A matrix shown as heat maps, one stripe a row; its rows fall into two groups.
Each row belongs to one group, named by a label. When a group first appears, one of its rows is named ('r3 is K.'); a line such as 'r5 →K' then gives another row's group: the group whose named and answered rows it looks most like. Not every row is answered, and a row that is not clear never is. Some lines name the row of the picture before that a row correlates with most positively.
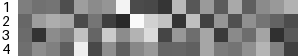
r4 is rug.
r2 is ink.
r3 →rug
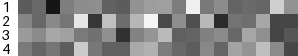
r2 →rug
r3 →ink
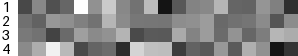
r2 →rug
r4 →ink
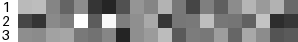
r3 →ink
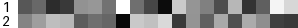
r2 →ink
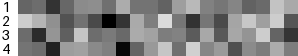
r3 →rug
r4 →ink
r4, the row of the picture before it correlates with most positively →2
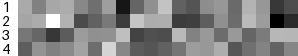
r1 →ink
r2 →ink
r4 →rug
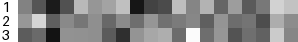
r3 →ink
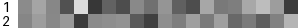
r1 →rug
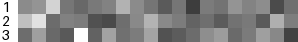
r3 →rug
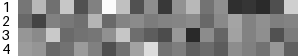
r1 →rug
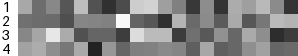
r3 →ink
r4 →rug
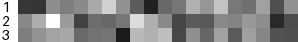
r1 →rug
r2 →ink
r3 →ink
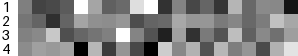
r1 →rug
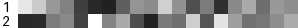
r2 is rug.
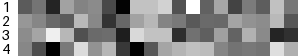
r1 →ink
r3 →ink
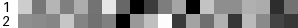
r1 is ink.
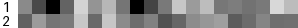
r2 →rug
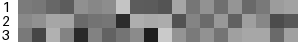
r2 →ink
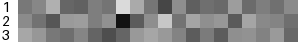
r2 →ink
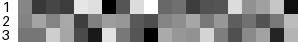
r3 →rug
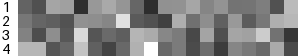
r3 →rug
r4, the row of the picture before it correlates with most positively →1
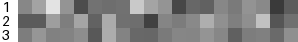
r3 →rug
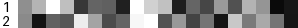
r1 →ink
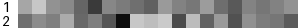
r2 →ink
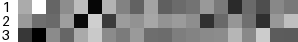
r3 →rug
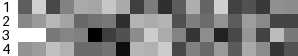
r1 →rug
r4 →ink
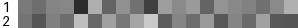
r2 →rug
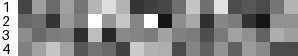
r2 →rug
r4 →ink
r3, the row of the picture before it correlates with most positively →1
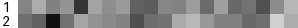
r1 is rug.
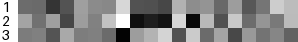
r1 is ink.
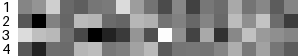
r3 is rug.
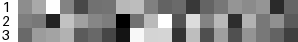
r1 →ink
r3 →ink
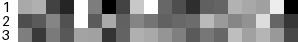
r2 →rug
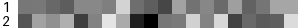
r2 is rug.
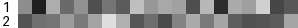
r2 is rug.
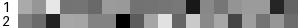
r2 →ink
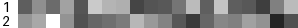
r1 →rug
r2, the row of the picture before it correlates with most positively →1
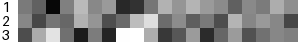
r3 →ink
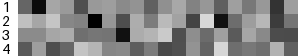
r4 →rug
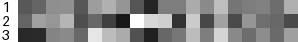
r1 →rug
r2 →ink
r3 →rug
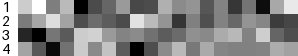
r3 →rug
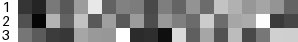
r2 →rug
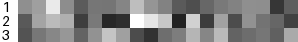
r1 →ink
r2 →ink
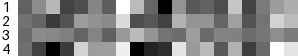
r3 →ink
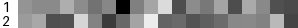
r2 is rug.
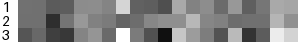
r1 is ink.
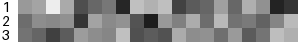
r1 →ink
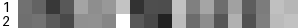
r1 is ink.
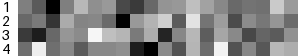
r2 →ink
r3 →rug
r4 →rug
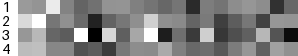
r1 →ink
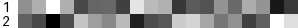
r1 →ink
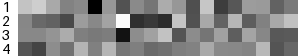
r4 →rug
